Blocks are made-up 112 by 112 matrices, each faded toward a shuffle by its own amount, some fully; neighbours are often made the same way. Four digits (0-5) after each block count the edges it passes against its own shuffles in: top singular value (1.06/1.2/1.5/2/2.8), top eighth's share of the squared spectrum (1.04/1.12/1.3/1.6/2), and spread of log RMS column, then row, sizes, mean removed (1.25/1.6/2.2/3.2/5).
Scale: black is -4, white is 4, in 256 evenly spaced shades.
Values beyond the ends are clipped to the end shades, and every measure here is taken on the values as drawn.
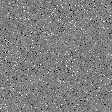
0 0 0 0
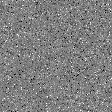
2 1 0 0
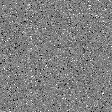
3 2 1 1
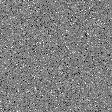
1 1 0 0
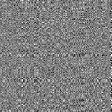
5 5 3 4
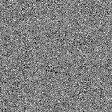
3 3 1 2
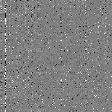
4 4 2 1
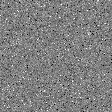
0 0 0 0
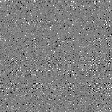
4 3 2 2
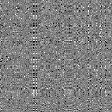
5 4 3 2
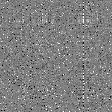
4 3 1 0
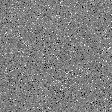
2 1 0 0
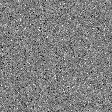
1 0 0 0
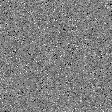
2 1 0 0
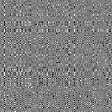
5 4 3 3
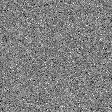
0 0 0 0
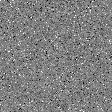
0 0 0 0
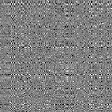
5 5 3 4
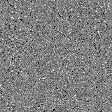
3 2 1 0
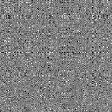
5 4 2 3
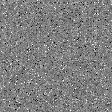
3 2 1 1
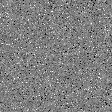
0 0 0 0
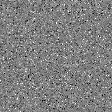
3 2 0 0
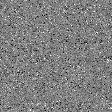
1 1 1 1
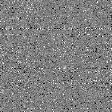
2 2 2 3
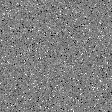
0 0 0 0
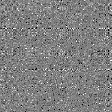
4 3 2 2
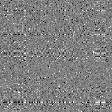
5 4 2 3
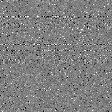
4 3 1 2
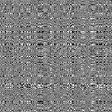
5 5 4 4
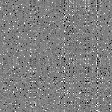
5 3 2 2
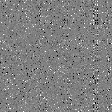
4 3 2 1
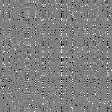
5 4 3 2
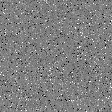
3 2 0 0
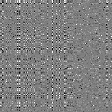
5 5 4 3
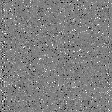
4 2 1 1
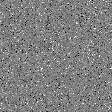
3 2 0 0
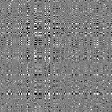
5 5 4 4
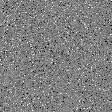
3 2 0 0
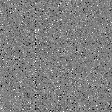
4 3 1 1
